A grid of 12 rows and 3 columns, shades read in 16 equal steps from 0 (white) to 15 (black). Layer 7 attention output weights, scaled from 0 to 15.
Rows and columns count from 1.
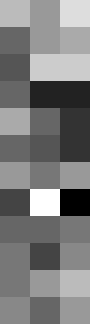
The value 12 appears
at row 5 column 3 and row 6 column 3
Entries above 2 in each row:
2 3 3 3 3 3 3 2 3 3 3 3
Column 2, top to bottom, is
6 6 3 13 9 10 8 0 9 11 6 9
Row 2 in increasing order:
5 6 9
